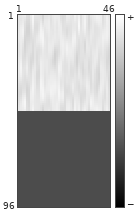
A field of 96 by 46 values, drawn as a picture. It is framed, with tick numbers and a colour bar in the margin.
The table splits into 2 rows of 1 panel. Panel 1,1: very high, streaked downward, faint in contrast. Panel 2,1: low, flat.
